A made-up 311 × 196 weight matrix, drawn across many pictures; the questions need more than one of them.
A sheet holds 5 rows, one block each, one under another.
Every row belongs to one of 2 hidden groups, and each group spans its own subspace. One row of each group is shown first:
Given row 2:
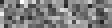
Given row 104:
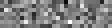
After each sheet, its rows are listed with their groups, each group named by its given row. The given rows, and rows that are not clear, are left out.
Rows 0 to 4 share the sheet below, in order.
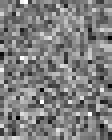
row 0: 2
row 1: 2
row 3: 2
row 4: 2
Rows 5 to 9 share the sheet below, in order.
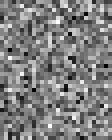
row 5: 2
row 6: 104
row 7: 104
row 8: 2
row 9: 104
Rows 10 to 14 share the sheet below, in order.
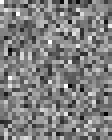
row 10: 2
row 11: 104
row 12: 104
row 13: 104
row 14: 104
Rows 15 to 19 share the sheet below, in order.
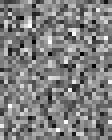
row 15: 104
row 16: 104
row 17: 2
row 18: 104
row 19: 2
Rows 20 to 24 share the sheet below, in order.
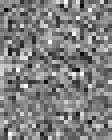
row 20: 104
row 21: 104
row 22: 2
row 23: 2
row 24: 104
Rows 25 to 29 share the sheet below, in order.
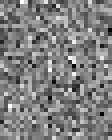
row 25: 2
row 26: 2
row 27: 104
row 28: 104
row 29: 104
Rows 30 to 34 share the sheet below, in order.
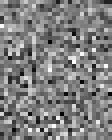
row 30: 2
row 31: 104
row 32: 104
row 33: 2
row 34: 2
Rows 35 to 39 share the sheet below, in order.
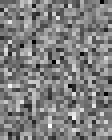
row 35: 104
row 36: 104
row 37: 2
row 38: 104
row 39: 104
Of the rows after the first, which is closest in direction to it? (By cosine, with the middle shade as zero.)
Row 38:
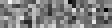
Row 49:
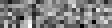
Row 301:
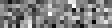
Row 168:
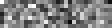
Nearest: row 168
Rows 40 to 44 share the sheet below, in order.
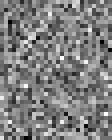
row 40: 104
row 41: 2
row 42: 2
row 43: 2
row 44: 104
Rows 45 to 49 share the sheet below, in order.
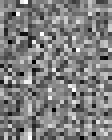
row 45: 2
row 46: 2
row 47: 104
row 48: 104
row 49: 104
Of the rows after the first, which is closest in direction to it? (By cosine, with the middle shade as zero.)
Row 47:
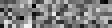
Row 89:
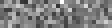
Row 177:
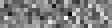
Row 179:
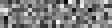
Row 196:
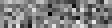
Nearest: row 89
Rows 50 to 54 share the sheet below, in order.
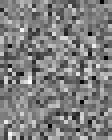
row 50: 104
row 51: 2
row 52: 104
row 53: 2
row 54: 104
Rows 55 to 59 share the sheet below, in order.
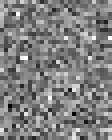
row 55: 2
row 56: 2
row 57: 2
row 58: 104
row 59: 2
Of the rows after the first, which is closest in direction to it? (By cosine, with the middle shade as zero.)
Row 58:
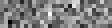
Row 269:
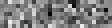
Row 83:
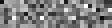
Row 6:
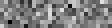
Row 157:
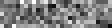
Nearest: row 6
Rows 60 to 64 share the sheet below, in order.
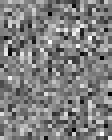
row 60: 104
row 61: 104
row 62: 104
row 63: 2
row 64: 2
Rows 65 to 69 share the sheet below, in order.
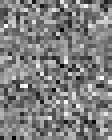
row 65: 2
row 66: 2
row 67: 2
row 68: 2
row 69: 2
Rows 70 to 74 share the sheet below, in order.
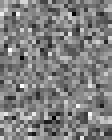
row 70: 2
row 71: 104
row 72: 2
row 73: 2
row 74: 2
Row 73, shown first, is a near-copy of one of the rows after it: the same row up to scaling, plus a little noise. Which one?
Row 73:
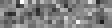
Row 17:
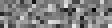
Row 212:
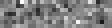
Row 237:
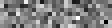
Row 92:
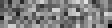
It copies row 212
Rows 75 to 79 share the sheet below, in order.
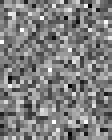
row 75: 2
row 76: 2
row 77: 104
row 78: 104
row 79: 2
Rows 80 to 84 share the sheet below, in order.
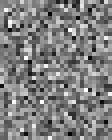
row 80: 104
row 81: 104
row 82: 2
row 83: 2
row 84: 104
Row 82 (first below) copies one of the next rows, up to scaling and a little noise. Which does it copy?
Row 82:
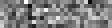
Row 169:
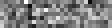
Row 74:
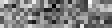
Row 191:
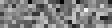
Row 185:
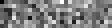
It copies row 169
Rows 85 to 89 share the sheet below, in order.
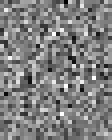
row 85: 104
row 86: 2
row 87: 104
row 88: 104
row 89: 2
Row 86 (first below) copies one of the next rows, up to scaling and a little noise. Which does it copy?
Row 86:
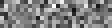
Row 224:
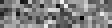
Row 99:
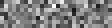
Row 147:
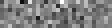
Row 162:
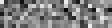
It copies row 99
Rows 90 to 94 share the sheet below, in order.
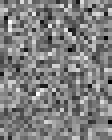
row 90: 104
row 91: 104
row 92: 2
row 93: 2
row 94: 2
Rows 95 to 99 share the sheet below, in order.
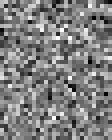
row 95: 2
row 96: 2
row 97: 2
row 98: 104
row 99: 2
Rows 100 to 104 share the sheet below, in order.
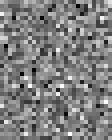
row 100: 2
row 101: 104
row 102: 104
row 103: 2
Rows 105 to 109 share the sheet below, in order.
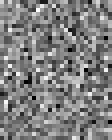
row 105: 2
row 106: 104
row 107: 104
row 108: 104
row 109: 2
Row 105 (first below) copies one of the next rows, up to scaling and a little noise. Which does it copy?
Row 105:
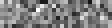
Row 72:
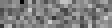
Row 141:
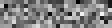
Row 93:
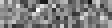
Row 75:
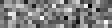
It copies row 93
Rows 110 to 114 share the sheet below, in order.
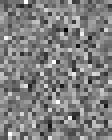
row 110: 2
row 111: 104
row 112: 2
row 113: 2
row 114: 104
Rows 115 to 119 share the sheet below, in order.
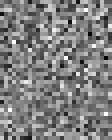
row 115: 2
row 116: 2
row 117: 104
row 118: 2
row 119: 104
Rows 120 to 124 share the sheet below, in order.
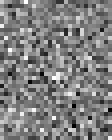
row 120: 2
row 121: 104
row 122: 2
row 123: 2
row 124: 2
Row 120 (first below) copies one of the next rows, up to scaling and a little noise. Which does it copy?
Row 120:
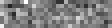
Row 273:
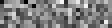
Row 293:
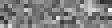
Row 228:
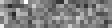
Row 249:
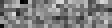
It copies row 228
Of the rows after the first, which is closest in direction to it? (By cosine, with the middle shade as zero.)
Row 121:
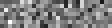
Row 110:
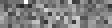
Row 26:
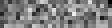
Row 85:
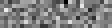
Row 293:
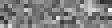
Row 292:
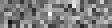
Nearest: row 85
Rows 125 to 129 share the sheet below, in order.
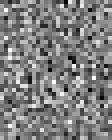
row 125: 104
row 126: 104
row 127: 104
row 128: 2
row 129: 2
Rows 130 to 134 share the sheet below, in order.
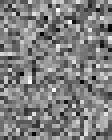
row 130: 2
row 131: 2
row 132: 104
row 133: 2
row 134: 2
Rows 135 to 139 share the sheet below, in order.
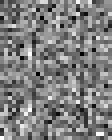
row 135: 2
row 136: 104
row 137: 2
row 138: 104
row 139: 2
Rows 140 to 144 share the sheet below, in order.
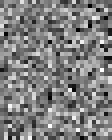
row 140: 2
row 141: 2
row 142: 2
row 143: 104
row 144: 104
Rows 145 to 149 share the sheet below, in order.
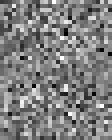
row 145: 2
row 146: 2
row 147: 2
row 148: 2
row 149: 104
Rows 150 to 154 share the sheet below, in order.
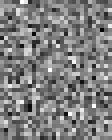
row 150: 2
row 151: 104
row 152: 104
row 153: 104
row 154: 104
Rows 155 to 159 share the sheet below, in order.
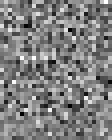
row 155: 104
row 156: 104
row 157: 2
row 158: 104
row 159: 2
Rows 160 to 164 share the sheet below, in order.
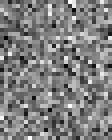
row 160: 104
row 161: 2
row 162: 2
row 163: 104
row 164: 2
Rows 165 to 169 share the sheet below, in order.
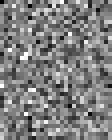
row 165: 2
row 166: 104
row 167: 2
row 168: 2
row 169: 2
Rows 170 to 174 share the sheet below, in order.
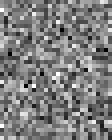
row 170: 104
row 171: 2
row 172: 2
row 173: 2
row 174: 2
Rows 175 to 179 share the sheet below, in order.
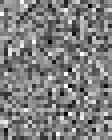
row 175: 2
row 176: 104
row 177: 2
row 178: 104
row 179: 104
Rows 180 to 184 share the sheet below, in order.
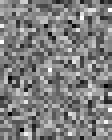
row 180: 2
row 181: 2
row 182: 104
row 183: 2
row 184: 104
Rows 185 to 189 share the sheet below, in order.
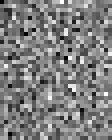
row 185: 2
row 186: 2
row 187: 104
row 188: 104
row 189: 104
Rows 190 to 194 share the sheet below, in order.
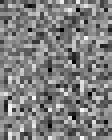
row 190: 2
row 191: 2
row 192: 104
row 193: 104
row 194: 104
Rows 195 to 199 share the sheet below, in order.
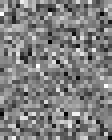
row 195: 2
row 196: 104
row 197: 2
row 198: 2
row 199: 2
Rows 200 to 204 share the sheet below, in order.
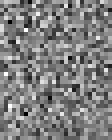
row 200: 104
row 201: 2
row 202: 104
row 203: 104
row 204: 2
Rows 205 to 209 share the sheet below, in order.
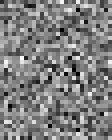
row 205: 2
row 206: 2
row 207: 2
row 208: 104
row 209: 104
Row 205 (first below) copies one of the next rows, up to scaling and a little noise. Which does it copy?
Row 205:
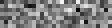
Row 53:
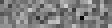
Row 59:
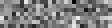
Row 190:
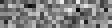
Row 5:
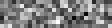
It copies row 190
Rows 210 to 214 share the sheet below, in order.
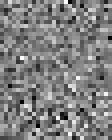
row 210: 104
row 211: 2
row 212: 2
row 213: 104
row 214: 2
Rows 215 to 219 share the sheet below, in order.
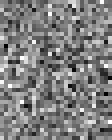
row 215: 104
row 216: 104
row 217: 2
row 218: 104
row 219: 2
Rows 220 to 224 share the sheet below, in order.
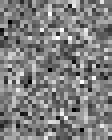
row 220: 104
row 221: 2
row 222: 104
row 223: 2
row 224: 2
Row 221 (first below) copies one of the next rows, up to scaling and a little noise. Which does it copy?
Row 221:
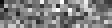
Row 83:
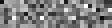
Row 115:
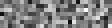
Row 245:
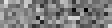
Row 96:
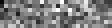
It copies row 96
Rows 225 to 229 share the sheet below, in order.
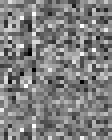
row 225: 104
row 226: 104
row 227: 104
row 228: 2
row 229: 104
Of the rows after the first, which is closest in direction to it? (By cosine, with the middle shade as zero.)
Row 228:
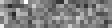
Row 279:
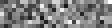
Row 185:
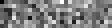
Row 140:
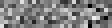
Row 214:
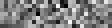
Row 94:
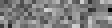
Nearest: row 140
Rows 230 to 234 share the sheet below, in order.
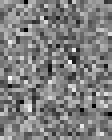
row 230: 2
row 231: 2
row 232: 104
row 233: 104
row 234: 2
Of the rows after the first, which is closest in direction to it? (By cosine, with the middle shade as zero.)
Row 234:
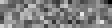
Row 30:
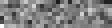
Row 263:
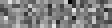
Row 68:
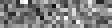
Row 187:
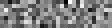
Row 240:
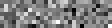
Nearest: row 30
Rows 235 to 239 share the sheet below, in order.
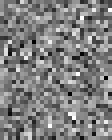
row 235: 2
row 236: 104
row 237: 2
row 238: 2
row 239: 104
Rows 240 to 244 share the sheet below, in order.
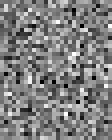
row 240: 2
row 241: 2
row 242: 104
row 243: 104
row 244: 104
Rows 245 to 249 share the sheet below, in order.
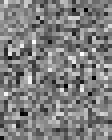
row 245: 2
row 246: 104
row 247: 104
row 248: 104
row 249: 2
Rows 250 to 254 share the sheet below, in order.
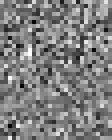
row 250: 2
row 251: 104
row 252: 104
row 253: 2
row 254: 2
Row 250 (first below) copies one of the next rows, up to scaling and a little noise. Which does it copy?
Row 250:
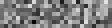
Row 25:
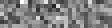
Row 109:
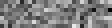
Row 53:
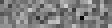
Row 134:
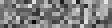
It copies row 134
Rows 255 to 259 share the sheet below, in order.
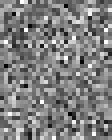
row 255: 2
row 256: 2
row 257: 104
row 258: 2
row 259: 104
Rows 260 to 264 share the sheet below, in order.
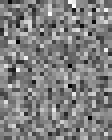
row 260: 104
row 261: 2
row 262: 2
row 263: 104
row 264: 2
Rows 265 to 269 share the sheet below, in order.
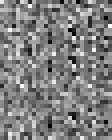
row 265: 2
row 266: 104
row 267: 104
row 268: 2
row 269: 104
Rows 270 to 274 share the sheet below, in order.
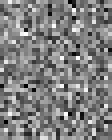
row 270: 104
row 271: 2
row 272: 2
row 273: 2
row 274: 104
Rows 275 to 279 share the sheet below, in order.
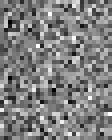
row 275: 104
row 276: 2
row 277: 104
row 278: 2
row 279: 2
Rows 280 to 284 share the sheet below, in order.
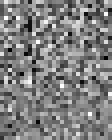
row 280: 104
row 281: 104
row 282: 104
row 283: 2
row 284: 2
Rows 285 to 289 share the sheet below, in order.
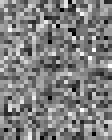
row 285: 2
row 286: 104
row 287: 2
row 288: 104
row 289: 104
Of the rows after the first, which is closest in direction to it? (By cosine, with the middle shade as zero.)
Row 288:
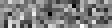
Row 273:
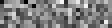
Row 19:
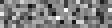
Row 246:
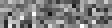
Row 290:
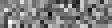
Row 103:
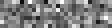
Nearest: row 246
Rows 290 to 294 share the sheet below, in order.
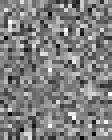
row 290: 104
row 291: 104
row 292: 104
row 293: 2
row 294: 104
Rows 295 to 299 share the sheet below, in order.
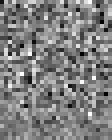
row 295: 2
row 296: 104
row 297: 104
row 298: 104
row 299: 2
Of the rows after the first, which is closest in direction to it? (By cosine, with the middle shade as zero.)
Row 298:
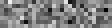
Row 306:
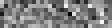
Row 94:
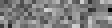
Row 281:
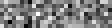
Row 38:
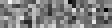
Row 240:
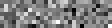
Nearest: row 38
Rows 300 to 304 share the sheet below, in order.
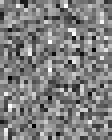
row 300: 2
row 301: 104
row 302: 104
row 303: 104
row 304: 104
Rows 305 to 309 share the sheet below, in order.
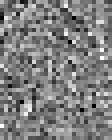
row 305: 2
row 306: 2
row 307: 104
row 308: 104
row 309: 2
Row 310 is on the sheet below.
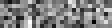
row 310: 104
